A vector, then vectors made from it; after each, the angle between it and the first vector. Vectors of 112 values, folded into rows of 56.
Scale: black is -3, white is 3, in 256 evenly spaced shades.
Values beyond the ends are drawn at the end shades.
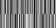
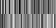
orthogonal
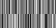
partly opposed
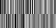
partly aligned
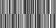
partly opposed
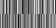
partly opposed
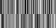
orthogonal
